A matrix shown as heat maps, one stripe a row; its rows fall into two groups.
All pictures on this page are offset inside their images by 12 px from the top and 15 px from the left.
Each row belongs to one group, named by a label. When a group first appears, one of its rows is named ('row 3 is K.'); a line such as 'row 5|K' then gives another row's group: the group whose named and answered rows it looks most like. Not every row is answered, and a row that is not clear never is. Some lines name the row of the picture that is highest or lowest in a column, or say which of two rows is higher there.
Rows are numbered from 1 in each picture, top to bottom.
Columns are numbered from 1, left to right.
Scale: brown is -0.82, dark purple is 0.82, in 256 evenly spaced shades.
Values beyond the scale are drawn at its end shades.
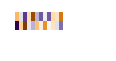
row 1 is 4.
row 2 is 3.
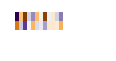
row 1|3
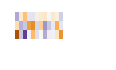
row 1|3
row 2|4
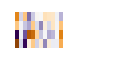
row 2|4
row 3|4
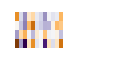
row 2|4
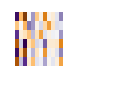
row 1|3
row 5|3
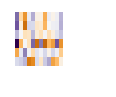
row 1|3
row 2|3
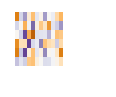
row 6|4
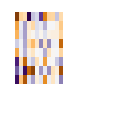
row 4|4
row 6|3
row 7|4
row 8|3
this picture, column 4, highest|1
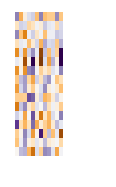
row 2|4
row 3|3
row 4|4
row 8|4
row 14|4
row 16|4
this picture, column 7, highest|14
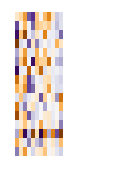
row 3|3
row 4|4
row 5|3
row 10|4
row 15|4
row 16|3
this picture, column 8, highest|11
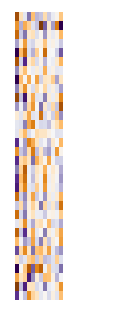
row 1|4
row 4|3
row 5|3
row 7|3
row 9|3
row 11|4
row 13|4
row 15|4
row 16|4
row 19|3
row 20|3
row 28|4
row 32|4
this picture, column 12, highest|2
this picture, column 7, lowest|2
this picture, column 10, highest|2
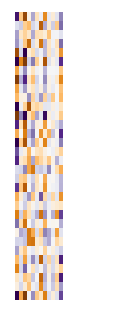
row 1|3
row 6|3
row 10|4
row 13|3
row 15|3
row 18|4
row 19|3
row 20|3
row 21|4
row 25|4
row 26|4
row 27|3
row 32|3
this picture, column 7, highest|21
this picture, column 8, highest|12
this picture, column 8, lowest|6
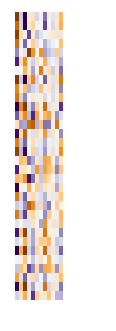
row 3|4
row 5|4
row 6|3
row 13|4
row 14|3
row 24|4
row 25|3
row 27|3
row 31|3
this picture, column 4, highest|19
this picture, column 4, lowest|5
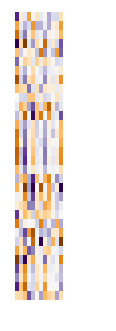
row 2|4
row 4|3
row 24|4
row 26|4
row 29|3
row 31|3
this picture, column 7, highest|26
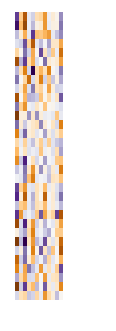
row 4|4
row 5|4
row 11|3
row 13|4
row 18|4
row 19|4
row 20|3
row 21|3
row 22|3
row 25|4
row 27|4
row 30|3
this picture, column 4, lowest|8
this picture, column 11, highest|23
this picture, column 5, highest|7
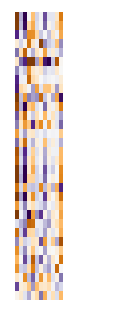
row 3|4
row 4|4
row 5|3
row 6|4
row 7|4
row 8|4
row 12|3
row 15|3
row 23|4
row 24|4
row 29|4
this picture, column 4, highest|23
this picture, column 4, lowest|6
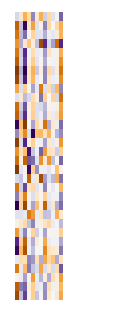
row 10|4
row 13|3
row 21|3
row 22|3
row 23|4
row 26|3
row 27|3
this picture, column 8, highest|4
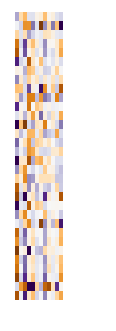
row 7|4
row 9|4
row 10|4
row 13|3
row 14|4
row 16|4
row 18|3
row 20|4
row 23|3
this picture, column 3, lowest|13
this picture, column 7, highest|9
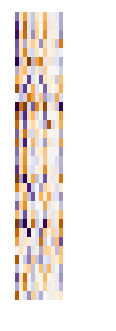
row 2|3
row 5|3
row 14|3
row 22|3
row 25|4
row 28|4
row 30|3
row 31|3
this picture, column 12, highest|11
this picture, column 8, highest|24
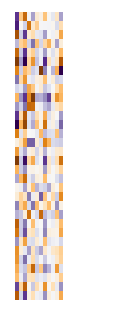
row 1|3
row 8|3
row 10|4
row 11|4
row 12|3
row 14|4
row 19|3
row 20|4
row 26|3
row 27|4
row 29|4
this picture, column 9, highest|10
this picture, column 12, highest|7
